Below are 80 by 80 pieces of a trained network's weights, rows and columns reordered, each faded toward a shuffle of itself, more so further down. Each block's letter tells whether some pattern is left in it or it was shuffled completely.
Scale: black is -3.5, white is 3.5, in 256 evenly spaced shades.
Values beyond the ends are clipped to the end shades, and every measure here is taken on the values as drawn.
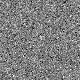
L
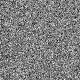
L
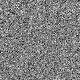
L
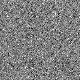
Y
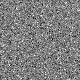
L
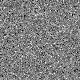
L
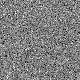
L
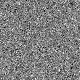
L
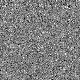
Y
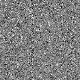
Y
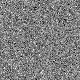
L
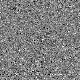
Y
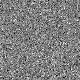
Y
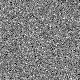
L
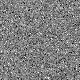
L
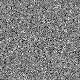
Y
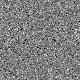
Y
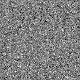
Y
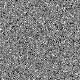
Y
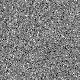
L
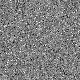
L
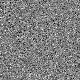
L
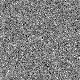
L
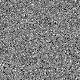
Y
